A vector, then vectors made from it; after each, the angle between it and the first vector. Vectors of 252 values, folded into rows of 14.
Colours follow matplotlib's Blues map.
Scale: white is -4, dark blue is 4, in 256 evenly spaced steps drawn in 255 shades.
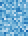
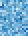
partly opposed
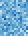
nearly opposite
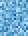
nearly opposite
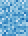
orthogonal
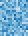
nearly opposite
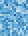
partly opposed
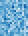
partly opposed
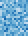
nearly opposite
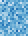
orthogonal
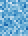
partly opposed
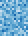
nearly opposite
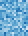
nearly parallel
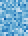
nearly opposite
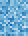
orthogonal
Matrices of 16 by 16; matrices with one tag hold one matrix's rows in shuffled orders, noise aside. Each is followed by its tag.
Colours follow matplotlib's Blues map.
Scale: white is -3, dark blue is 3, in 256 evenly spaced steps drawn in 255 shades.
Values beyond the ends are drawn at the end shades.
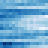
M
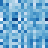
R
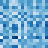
R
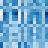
R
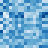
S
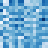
S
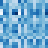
R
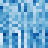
R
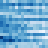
M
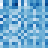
R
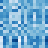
R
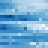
M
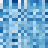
R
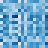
R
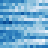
M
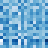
R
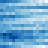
M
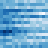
M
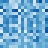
R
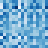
R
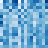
R
